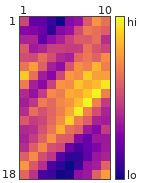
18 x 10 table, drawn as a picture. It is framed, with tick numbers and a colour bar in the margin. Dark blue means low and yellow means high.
The grain runs diagonally up to the right. Overall the values sit about 50% of the way up the scale. The ninth with the lowest average is the bottom middle.
